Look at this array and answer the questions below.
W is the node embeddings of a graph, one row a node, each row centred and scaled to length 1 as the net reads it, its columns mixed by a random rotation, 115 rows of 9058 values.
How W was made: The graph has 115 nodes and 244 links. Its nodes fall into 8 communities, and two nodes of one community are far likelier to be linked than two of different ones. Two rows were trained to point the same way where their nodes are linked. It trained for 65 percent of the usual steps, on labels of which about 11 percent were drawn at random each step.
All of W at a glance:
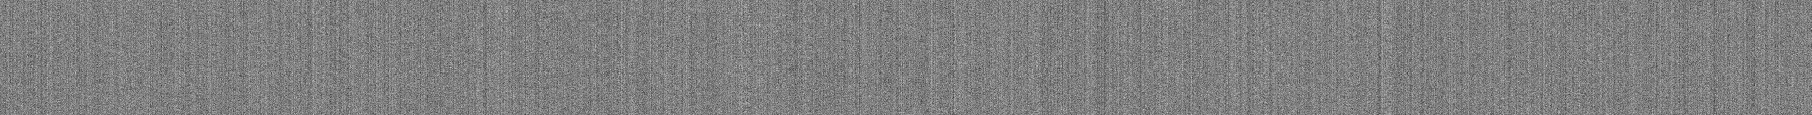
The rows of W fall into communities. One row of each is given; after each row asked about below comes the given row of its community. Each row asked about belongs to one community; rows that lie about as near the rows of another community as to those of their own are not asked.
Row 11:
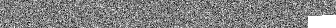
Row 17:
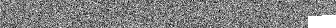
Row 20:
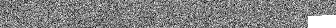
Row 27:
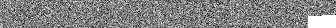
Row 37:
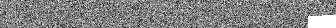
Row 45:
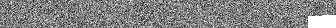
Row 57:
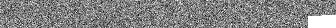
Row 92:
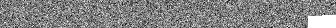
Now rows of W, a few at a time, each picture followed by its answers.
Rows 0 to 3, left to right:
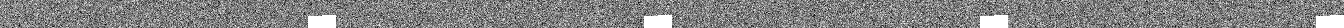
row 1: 11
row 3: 57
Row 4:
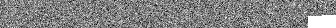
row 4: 92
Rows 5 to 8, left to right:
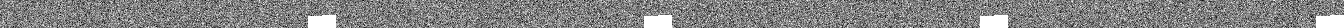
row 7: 27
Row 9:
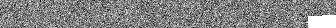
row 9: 20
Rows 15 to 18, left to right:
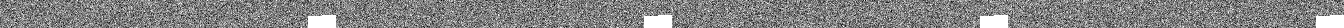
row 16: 27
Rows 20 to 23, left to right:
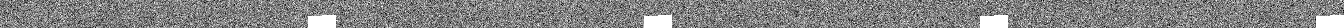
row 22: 57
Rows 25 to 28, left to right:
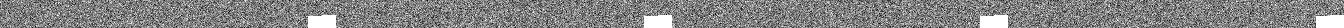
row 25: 57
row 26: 17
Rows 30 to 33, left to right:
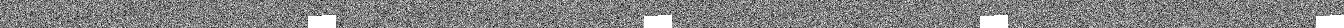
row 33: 92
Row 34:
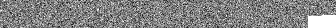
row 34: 27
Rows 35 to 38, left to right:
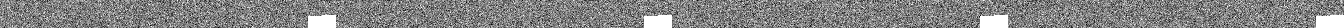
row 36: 57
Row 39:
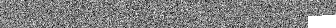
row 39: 37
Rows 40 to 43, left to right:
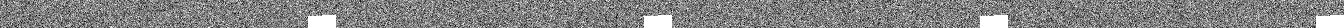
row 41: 45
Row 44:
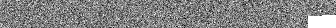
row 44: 27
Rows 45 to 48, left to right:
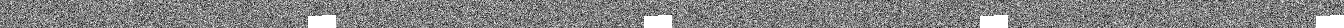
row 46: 57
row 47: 27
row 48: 17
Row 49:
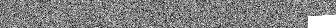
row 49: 20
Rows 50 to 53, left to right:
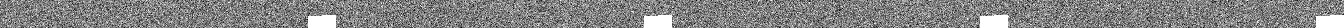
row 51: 37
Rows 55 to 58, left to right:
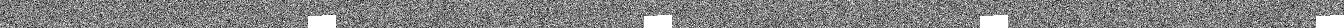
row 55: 92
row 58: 45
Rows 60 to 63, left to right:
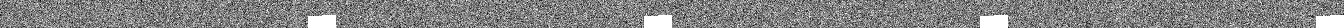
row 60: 20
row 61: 45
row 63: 45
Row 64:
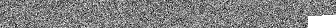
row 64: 92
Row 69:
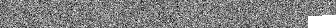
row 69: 20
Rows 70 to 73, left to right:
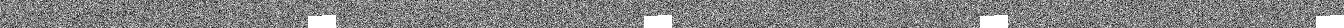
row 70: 17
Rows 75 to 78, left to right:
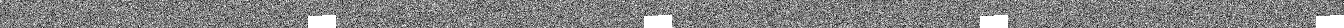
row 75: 37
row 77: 27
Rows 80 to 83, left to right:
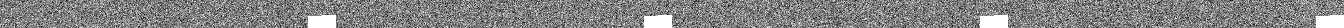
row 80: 11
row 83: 20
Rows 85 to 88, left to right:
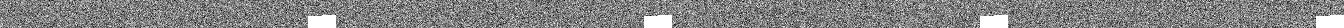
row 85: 57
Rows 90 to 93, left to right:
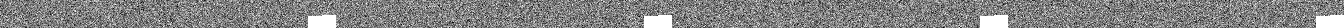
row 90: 20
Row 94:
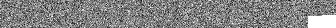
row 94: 57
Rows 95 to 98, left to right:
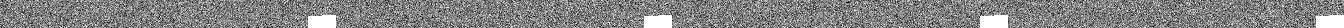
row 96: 45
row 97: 37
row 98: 11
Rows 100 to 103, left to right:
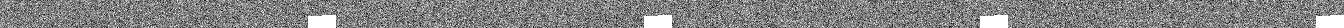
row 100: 57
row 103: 37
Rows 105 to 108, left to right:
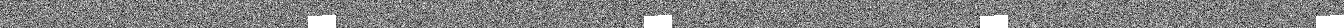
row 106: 11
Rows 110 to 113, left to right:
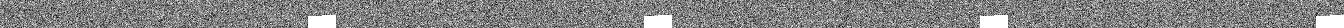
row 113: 37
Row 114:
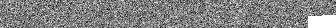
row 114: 27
